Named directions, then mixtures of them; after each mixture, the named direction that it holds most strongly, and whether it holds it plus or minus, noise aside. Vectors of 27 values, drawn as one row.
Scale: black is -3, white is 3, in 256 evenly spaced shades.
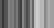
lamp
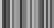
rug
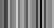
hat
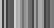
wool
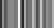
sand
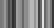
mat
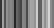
wool, minus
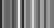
sand, plus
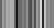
hat, minus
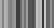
hat, minus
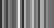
sand, plus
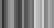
lamp, plus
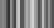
mat, plus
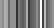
hat, minus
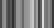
mat, plus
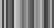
wool, plus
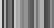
wool, plus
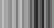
lamp, minus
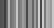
hat, plus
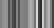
mat, plus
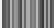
rug, plus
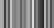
rug, plus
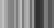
lamp, minus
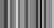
hat, plus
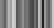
mat, minus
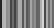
rug, minus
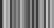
rug, minus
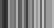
lamp, plus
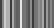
rug, minus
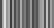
rug, minus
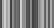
rug, minus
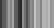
lamp, plus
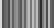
rug, plus
